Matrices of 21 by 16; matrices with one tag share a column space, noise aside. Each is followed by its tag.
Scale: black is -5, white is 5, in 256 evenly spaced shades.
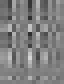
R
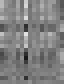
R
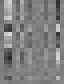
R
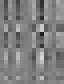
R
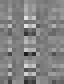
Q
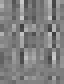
R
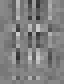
R
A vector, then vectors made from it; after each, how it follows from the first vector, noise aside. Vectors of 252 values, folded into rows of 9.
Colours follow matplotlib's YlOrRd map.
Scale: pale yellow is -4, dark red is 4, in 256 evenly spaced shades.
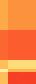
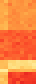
copied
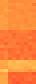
shrunk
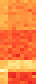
copied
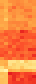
copied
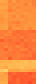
shrunk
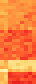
copied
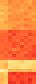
copied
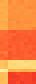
copied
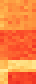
copied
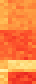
copied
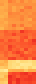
copied
